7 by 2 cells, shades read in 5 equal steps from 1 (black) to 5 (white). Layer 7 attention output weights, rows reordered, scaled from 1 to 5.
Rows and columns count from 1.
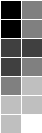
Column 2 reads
3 3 2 3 4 4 5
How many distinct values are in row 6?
1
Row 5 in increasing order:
3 4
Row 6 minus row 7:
0 -1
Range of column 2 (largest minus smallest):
3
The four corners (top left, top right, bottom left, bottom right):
1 3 4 5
